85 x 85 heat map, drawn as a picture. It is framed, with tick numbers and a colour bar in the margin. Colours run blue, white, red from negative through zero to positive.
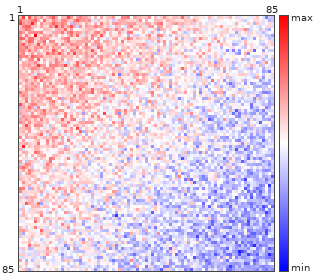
The halves do not mirror each other. No regular stripes run through it. The ninth with the highest average is the top left. The texture is fine-grained noise. The bottom right is the ninth with the lowest average. The values follow a bell shape. The field climbs toward the top left. No row or column stands out.
